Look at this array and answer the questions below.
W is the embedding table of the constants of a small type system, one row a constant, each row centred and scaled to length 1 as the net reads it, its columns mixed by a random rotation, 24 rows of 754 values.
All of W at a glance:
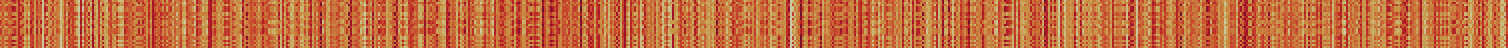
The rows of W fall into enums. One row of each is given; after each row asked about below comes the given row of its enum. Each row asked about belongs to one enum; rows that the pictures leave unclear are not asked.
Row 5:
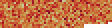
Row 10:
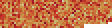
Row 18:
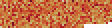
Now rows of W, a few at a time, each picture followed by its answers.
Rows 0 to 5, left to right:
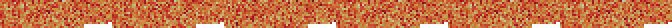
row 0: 5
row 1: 10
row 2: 18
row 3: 5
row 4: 5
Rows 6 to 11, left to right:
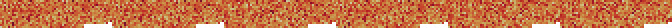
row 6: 18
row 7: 18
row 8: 5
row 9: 18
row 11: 10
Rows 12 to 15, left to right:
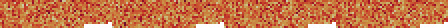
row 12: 5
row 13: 18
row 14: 10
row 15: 10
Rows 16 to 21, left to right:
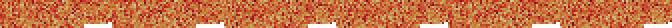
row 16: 10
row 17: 5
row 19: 18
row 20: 5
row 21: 18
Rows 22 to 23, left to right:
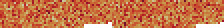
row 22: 5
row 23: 18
